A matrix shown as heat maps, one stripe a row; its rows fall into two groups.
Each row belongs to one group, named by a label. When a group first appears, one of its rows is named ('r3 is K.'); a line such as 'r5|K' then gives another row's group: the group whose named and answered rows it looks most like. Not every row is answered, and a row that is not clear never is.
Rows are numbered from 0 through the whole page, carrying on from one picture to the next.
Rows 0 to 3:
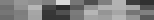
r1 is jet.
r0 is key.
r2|jet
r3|jet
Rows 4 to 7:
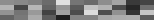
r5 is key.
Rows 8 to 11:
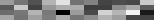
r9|key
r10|jet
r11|key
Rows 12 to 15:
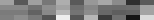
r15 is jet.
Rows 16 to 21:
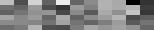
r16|key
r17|jet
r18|jet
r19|key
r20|key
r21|jet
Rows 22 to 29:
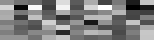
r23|key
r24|key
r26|jet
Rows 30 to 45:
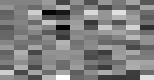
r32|jet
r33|jet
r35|jet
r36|jet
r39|key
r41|key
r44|key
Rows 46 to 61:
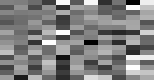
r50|jet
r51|jet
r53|jet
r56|key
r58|jet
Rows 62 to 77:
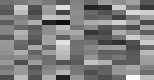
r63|key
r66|jet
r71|key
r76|key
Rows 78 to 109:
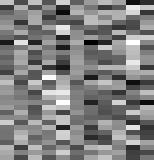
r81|jet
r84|key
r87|jet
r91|jet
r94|key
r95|key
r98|key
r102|key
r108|key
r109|key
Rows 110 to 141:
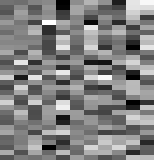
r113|jet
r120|key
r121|jet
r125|key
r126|jet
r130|key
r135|key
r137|jet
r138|jet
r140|key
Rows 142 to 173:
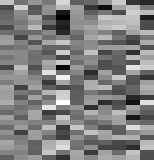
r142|key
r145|jet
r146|jet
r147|jet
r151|jet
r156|jet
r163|jet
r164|jet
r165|key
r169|jet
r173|jet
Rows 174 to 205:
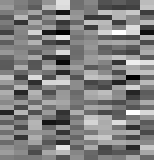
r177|key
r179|jet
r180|jet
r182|jet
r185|jet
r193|key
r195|key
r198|jet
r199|key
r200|jet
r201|key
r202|jet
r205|jet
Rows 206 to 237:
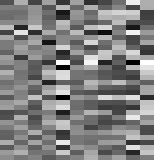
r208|jet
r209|jet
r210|key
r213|key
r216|jet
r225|jet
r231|key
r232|jet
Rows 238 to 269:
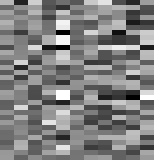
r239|jet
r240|key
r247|jet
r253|key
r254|jet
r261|key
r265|jet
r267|key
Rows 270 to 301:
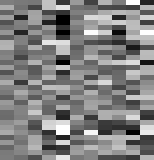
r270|jet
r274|jet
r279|key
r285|jet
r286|key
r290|key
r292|jet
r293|jet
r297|jet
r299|jet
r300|jet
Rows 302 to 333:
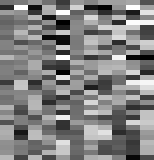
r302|jet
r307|jet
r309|jet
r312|jet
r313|key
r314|jet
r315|jet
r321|jet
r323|key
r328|key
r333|key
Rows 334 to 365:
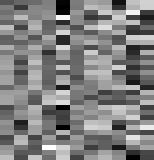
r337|key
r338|jet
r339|key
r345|key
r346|key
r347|key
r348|key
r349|key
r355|jet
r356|jet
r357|jet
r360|key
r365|key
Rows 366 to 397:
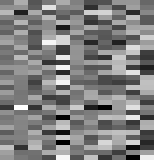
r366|key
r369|jet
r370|key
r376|jet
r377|key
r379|key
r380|jet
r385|jet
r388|key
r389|jet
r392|jet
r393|key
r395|key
